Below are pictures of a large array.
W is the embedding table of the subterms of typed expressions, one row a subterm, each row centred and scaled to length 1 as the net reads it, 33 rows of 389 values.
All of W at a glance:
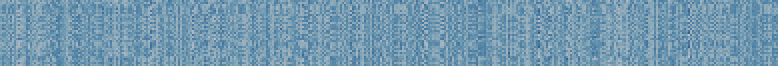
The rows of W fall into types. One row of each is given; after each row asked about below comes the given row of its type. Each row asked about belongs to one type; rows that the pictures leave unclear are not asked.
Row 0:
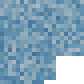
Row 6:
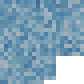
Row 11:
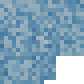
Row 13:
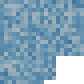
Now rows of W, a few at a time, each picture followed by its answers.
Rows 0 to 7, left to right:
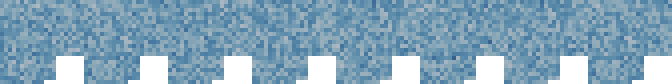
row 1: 11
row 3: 6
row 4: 6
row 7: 11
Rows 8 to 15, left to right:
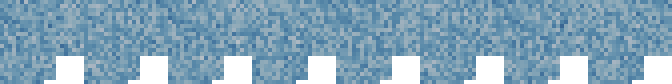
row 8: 0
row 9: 13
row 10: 13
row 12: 6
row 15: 11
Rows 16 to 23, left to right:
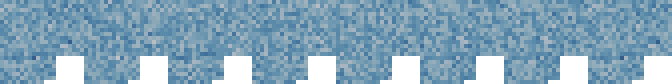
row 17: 13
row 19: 0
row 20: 13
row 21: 11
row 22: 11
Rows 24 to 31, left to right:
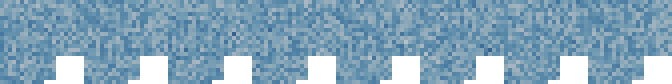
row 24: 0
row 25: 6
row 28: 13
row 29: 13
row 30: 13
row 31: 6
